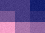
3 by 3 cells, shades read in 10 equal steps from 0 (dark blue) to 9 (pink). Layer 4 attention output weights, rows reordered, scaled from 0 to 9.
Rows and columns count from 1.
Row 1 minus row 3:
-7 -4 -5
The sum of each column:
15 10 6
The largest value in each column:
9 6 5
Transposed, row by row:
2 4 9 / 2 2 6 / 0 1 5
